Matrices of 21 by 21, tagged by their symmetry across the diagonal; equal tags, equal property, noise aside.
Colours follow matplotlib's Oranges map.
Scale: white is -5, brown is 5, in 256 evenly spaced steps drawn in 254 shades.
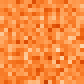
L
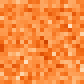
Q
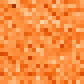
Q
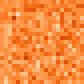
L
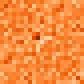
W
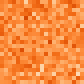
Q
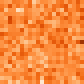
L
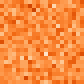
Q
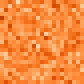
L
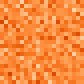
L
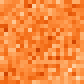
W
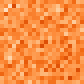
W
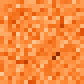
W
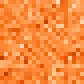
L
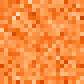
W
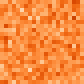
Q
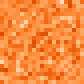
W
